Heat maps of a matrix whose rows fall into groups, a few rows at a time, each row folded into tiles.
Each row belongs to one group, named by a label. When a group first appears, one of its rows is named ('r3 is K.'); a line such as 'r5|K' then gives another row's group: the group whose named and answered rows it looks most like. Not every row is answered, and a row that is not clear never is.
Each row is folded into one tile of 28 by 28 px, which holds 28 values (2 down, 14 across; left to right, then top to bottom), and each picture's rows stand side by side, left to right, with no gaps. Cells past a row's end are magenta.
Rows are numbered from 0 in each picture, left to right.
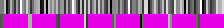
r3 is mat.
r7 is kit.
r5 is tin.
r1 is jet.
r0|kit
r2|mat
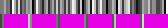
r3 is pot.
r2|mat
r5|tin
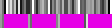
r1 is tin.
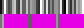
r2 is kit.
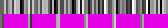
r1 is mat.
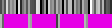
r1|jet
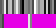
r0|pot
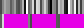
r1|pot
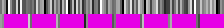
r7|pot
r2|jet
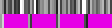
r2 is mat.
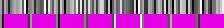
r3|mat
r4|tin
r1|kit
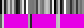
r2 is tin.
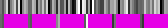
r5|pot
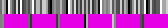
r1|pot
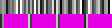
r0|kit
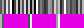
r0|jet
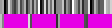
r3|kit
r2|mat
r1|jet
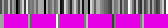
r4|mat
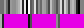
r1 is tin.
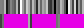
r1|mat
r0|kit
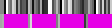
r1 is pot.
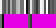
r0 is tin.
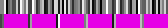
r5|jet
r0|kit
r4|tin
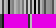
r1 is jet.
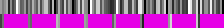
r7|mat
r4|tin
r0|mat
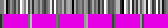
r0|kit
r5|pot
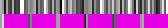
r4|mat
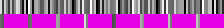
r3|jet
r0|mat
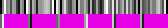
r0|tin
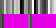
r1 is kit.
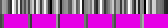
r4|mat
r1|pot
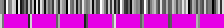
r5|tin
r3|mat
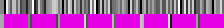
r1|kit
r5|tin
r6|jet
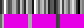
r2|pot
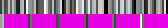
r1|mat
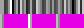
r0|jet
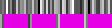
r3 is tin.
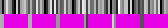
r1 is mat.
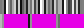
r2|pot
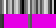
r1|mat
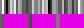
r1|pot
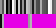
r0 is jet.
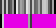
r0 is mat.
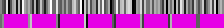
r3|mat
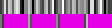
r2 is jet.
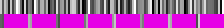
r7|tin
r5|jet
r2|mat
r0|mat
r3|tin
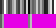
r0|tin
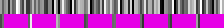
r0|mat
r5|pot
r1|tin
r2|jet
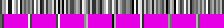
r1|jet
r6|pot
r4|tin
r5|mat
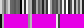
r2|jet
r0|tin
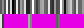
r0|jet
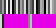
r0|jet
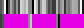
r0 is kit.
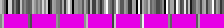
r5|tin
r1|pot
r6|pot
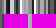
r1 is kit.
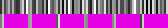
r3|jet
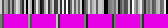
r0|mat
